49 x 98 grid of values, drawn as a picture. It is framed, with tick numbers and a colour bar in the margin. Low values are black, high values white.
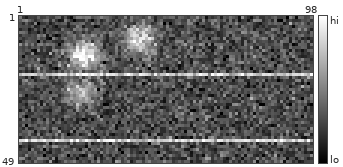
Slope: none. Odd lines: rows 20 and 42. Histogram: skewed, a long tail of high values. Bumps: three.
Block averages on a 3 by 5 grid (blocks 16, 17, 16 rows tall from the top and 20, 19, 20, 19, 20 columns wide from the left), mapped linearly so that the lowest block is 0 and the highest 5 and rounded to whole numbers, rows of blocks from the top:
1 5 3 0 0 / 2 3 1 1 1 / 1 1 1 1 1
